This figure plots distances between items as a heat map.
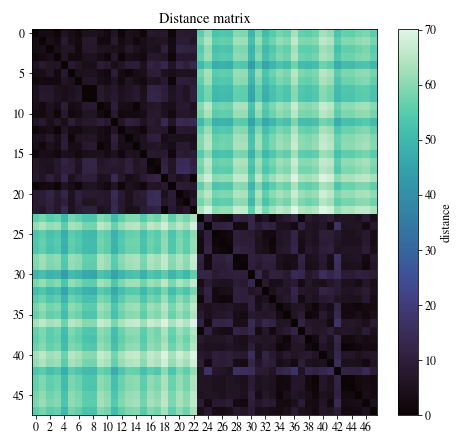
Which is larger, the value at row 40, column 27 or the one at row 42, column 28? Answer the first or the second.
the second
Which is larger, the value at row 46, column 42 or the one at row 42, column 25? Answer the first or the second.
the first
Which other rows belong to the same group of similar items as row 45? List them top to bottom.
23, 24, 25, 26, 27, 28, 29, 30, 31, 32, 33, 34, 35, 36, 37, 38, 39, 40, 41, 42, 43, 44, 46, 47
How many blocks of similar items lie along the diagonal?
2
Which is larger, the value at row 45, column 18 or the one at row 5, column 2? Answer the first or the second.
the first
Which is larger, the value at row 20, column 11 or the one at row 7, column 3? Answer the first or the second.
the first
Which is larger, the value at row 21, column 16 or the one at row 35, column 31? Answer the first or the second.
the first
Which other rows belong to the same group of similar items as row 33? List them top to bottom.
23, 24, 25, 26, 27, 28, 29, 30, 31, 32, 34, 35, 36, 37, 38, 39, 40, 41, 42, 43, 44, 45, 46, 47
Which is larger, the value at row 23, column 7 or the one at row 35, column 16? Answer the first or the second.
the second
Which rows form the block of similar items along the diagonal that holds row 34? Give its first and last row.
23 to 47
